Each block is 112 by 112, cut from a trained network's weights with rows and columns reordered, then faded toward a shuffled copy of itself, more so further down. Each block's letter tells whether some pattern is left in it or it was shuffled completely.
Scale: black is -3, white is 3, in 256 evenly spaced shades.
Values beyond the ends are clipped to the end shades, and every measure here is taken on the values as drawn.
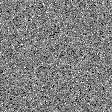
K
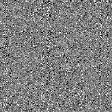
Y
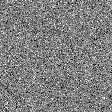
K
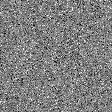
K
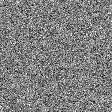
K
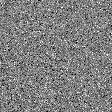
K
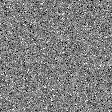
K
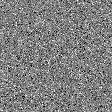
K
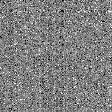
Y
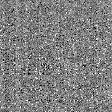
Y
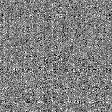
Y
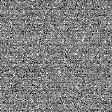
Y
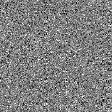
Y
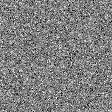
K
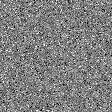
K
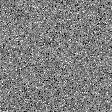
K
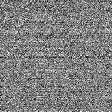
Y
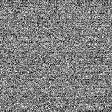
Y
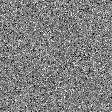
K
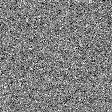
K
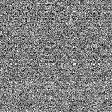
Y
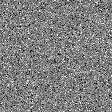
K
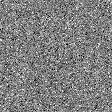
K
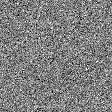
K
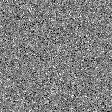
K
